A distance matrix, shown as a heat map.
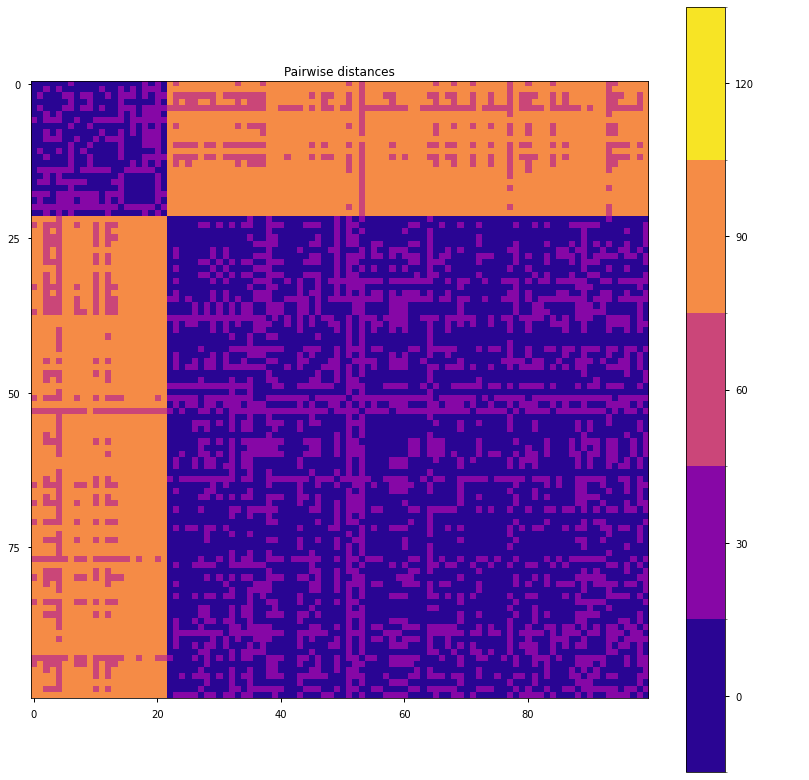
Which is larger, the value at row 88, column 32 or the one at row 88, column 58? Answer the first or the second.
the first
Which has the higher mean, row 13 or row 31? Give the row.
13
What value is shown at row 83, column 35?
30
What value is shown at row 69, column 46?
30
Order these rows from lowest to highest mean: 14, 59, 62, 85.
85, 62, 59, 14
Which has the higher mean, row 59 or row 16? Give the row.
16
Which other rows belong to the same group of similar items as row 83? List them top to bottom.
22, 23, 24, 25, 26, 27, 28, 29, 30, 31, 32, 33, 34, 35, 36, 37, 38, 39, 40, 41, 42, 43, 44, 45, 46, 47, 48, 49, 50, 51, 52, 53, 54, 55, 56, 57, 58, 59, 60, 61, 62, 63, 64, 65, 66, 67, 68, 69, 70, 71, 72, 73, 74, 75, 76, 77, 78, 79, 80, 81, 82, 84, 85, 86, 87, 88, 89, 90, 91, 92, 93, 94, 95, 96, 97, 98, 99
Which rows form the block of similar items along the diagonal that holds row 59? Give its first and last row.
22 to 99
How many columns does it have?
100
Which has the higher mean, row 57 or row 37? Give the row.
37
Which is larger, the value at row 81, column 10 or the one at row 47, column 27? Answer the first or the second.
the first
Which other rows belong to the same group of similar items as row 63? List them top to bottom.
22, 23, 24, 25, 26, 27, 28, 29, 30, 31, 32, 33, 34, 35, 36, 37, 38, 39, 40, 41, 42, 43, 44, 45, 46, 47, 48, 49, 50, 51, 52, 53, 54, 55, 56, 57, 58, 59, 60, 61, 62, 64, 65, 66, 67, 68, 69, 70, 71, 72, 73, 74, 75, 76, 77, 78, 79, 80, 81, 82, 83, 84, 85, 86, 87, 88, 89, 90, 91, 92, 93, 94, 95, 96, 97, 98, 99
